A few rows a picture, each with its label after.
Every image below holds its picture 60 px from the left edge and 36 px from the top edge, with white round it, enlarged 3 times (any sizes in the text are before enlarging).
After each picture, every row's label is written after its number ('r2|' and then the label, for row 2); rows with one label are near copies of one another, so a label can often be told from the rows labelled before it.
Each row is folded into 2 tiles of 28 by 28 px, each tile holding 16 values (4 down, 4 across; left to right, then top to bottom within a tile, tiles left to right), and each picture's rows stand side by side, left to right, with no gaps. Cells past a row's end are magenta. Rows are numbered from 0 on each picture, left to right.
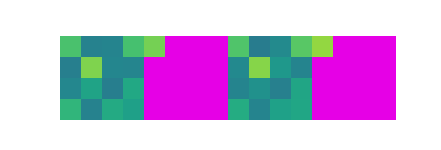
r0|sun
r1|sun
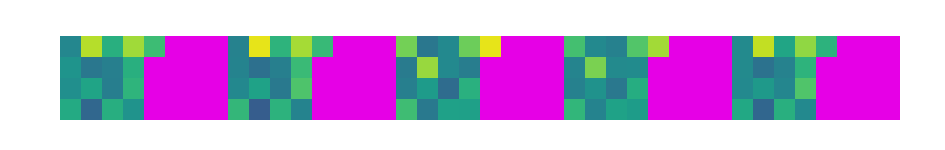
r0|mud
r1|mud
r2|sun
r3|sun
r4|mud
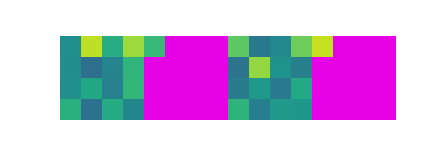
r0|mud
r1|sun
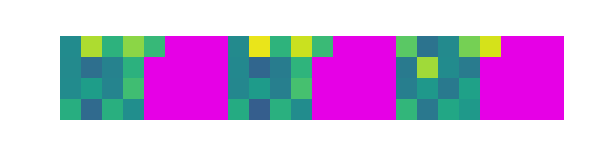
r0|mud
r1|mud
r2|sun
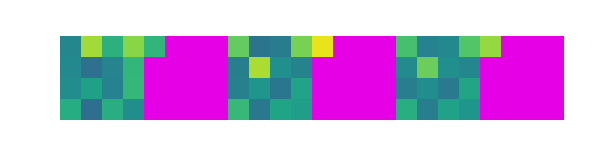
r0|mud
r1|sun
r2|sun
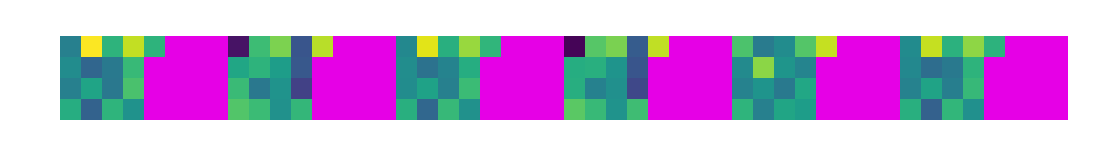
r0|mud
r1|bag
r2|mud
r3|bag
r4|sun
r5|mud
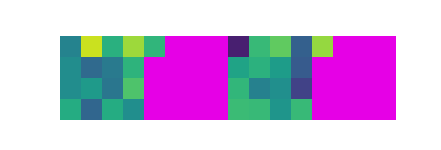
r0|mud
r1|bag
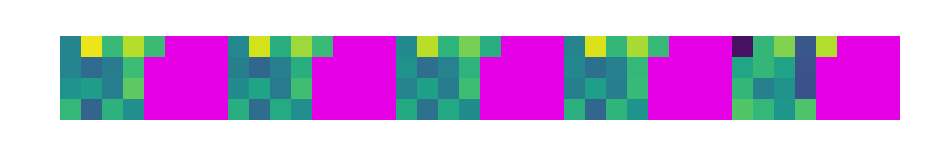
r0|mud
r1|mud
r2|mud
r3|mud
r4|bag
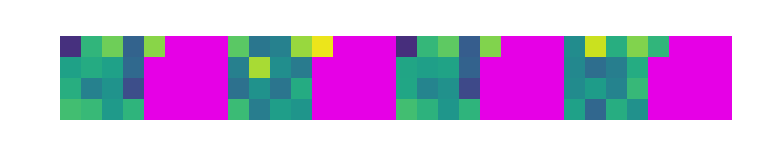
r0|bag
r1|sun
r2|bag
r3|mud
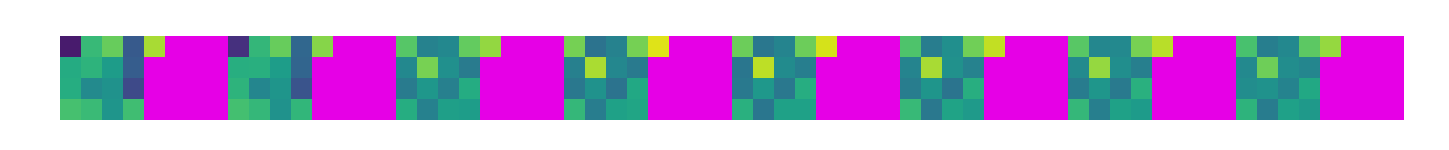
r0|bag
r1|bag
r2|sun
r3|sun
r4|sun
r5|sun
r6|sun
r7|sun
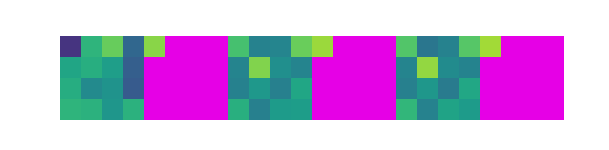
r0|bag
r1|sun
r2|sun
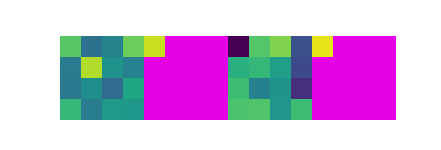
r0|sun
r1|bag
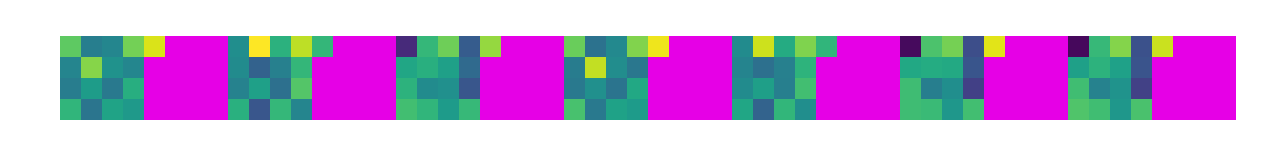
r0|sun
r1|mud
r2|bag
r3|sun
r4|mud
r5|bag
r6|bag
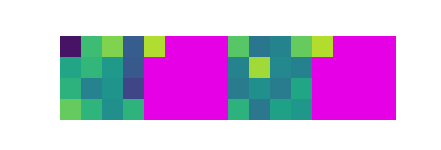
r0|bag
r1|sun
